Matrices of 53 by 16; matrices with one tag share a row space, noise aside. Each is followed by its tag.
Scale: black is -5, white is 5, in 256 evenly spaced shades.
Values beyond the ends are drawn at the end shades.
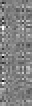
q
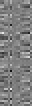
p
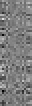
q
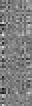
q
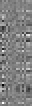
q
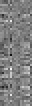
p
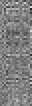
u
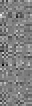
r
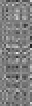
u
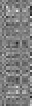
u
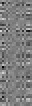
q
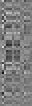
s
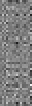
u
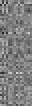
r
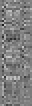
s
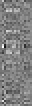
s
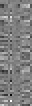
p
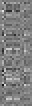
s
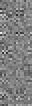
r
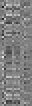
s
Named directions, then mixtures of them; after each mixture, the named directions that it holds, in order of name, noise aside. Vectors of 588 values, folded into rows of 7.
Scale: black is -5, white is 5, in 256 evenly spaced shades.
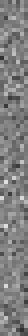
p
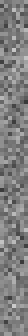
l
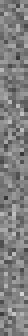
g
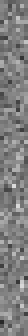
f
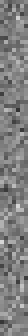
f, l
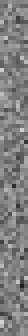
f, g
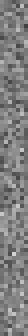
f, g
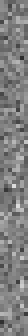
f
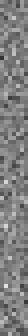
g, p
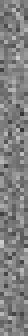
g, l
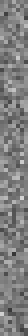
g, p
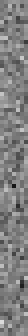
f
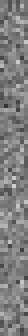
f, p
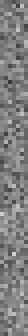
f, g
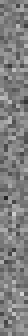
g, l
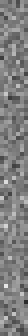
g, p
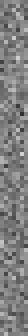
g, l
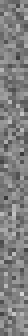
g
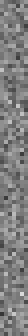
g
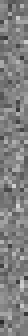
f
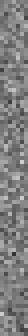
g, p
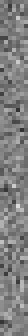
f, l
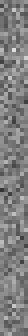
l, p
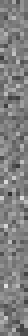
p
